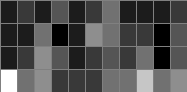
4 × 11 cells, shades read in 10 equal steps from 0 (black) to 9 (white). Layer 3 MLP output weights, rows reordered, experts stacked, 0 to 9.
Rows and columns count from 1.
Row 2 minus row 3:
0 -1 -1 -3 0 3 1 0 -2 0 0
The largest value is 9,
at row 4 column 1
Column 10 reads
1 0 0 4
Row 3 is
1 2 5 3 1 2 3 2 4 0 3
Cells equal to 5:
4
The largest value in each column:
9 4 5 3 2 5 4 4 7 4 5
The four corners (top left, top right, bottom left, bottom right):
1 2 9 5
